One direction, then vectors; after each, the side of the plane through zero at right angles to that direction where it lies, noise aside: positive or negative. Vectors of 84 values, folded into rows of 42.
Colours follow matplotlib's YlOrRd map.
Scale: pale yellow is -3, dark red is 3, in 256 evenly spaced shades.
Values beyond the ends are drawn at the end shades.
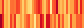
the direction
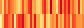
negative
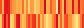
negative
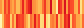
negative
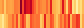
negative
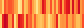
negative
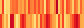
positive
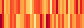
positive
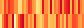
negative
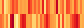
positive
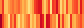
positive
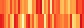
positive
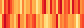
negative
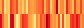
positive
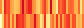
negative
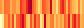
negative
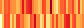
negative
